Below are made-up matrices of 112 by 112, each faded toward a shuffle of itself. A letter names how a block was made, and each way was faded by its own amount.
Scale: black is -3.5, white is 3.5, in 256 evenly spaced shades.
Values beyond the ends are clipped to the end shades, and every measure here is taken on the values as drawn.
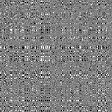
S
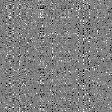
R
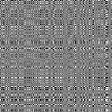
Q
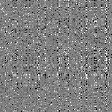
R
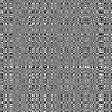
Q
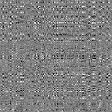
S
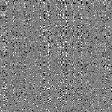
R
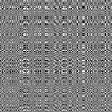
Q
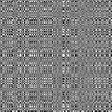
Q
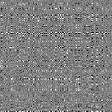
S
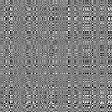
Q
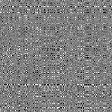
S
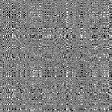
S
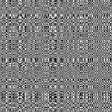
Q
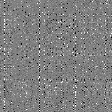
R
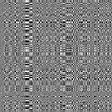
Q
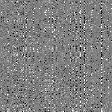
R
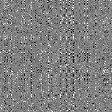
R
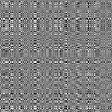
Q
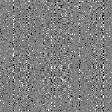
R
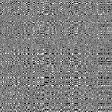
S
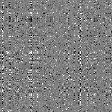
R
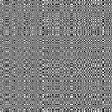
Q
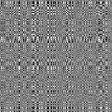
Q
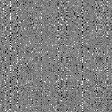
R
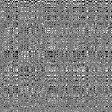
S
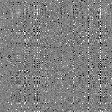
R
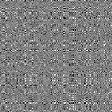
S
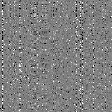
R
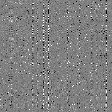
R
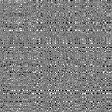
S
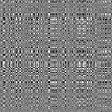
Q
